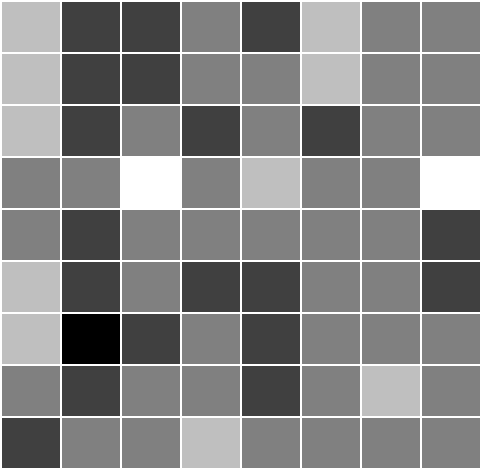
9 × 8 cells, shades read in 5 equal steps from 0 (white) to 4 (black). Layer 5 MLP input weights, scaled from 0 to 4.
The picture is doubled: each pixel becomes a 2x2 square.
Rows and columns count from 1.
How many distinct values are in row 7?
4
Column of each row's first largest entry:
2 2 2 1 2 2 2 2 1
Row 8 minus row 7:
1 -1 -1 0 0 0 -1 0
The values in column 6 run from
1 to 3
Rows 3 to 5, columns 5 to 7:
2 3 2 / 1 2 2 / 2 2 2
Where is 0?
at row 4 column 3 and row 4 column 8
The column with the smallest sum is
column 1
